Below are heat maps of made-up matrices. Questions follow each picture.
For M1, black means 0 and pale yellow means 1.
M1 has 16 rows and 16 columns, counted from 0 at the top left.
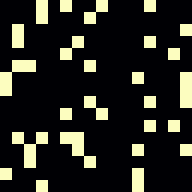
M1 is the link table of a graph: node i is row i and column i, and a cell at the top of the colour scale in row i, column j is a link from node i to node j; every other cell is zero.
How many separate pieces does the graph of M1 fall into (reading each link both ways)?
1
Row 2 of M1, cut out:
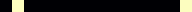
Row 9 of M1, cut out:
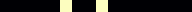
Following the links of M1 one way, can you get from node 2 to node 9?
no
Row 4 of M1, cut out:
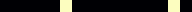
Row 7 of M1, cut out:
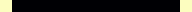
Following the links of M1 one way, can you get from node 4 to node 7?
yes
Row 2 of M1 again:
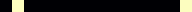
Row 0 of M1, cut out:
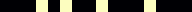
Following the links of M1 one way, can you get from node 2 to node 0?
yes
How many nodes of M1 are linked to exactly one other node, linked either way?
0
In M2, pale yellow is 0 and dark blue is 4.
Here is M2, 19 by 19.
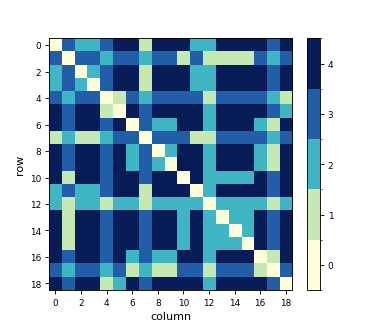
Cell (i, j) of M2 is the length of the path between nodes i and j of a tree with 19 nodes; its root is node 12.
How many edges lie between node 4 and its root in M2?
1
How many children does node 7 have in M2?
4
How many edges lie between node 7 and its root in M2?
1
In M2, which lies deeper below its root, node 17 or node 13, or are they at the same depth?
node 13
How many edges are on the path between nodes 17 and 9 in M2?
1
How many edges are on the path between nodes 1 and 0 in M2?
3
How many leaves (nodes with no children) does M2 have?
14
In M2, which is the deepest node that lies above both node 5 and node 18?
4
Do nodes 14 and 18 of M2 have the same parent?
no
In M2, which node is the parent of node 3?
7
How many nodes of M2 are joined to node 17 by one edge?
5
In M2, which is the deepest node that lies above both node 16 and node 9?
17
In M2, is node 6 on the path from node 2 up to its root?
no
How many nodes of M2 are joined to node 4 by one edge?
3
